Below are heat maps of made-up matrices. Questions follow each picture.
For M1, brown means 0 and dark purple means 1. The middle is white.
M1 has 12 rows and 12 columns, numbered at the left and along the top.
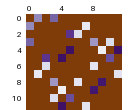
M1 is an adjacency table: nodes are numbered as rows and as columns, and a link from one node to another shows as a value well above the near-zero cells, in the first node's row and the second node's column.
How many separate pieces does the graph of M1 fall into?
1
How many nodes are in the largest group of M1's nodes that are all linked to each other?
2
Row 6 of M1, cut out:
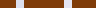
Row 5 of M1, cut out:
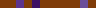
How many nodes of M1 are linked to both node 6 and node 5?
1
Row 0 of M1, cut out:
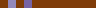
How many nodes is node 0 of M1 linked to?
2
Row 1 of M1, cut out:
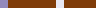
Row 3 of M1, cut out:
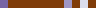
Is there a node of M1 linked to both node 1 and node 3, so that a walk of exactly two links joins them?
yes
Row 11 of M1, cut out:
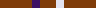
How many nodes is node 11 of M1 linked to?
2
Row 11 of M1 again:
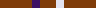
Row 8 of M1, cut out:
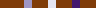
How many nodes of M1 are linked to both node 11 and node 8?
0
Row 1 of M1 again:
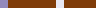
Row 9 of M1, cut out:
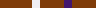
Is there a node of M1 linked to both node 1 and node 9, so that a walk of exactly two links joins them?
no
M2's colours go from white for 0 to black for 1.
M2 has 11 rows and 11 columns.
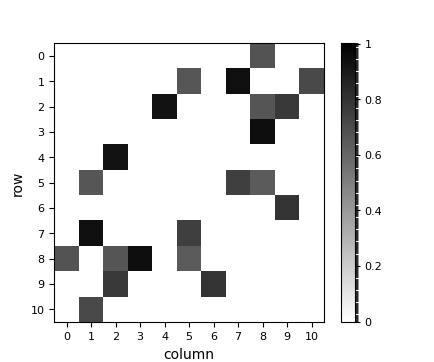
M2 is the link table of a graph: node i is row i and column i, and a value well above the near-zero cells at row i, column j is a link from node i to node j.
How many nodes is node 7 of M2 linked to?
2
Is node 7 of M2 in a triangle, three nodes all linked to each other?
yes
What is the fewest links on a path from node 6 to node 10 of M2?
6
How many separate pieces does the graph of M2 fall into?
1
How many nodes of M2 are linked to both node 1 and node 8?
1
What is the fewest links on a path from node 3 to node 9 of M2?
3
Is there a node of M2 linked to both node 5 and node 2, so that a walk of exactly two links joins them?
yes
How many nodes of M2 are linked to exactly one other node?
5
